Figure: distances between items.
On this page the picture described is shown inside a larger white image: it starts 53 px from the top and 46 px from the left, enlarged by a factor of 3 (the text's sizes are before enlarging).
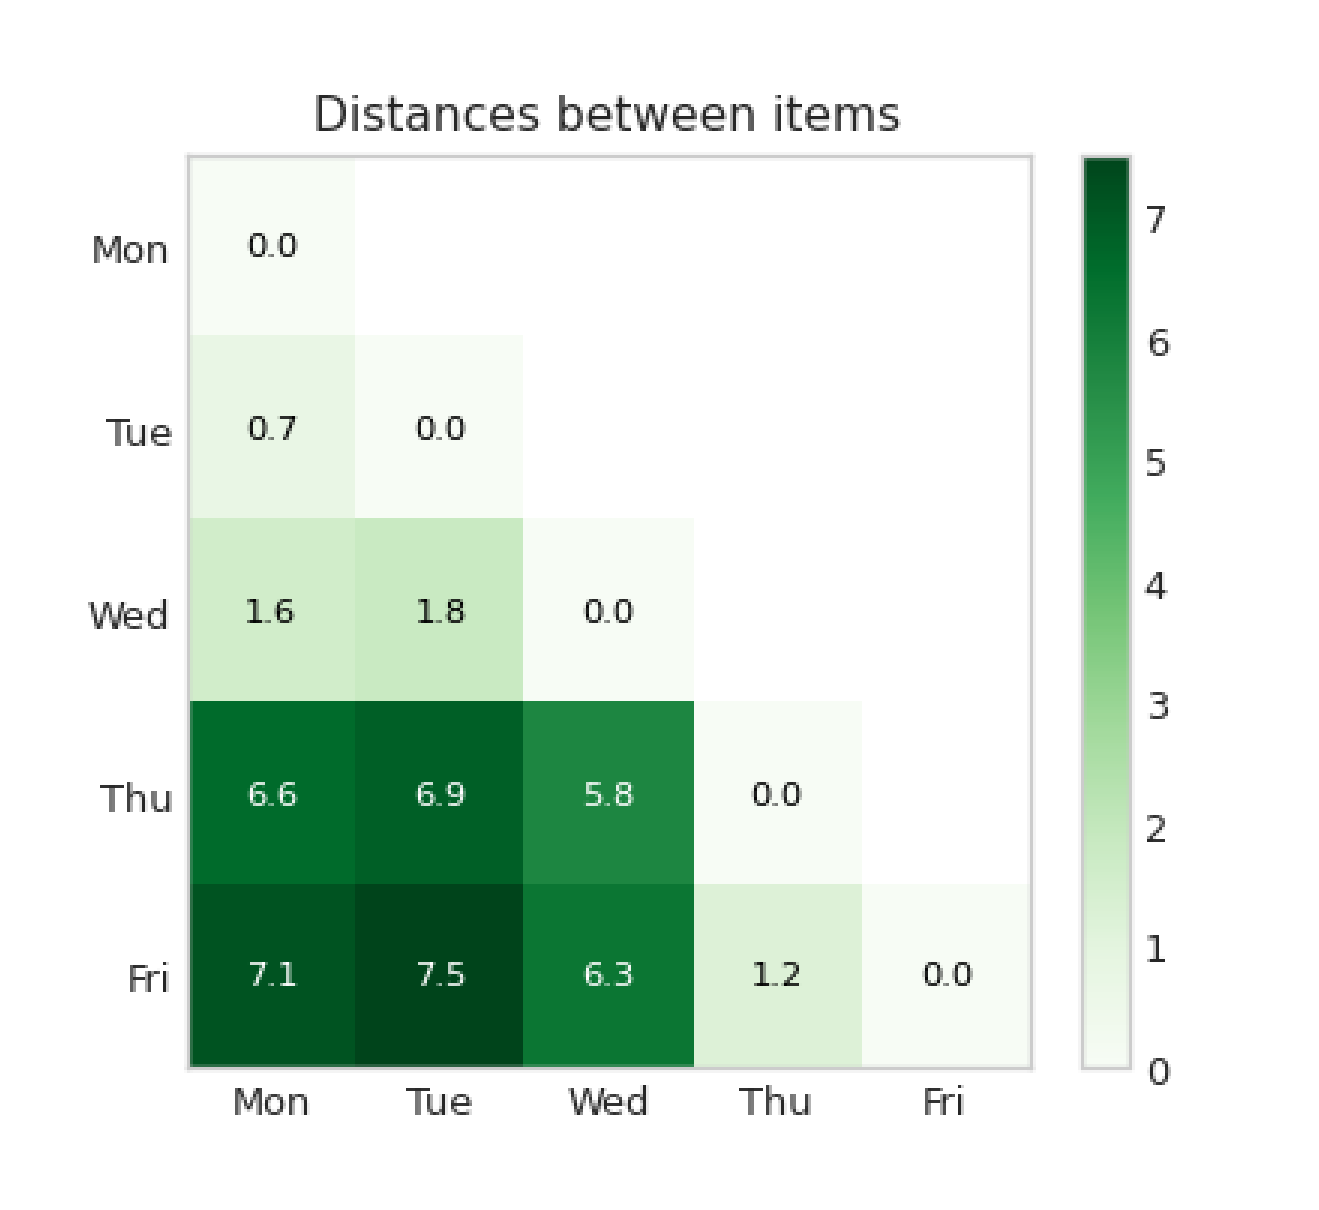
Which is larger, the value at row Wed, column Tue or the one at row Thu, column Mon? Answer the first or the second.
the second
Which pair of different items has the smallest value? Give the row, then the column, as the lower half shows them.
Tue, Mon
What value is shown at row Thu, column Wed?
5.8
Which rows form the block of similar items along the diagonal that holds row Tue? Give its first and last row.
Mon to Wed
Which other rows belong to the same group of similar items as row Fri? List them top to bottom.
Thu
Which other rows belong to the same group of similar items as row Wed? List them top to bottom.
Mon, Tue
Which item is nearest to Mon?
Tue
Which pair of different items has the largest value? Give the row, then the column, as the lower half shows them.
Fri, Tue
